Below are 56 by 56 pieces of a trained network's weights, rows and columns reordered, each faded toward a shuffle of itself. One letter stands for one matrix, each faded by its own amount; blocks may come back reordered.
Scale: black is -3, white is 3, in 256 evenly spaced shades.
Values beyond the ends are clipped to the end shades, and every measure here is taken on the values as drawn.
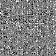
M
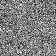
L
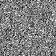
L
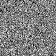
L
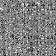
M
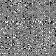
M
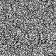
L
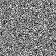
L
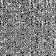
M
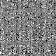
M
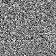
L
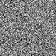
L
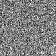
L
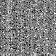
M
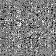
M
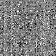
M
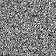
L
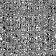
M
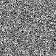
L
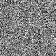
L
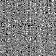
M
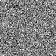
L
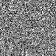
L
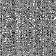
M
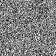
L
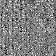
M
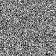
L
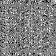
M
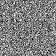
L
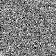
L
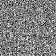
L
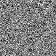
L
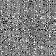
M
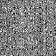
M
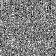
L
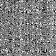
M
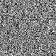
L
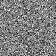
L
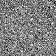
L
